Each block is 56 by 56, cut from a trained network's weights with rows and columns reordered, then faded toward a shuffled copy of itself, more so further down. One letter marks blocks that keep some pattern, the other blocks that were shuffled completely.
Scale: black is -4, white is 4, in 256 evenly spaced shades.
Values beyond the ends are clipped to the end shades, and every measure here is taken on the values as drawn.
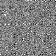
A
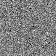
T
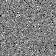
T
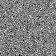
T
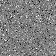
T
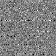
A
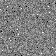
T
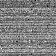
A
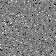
T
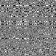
A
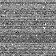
A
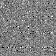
A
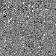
A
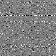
A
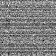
A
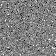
T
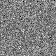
T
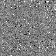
A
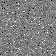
T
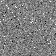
T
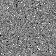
T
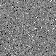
T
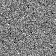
T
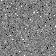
T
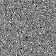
T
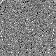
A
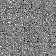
T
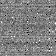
A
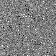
A
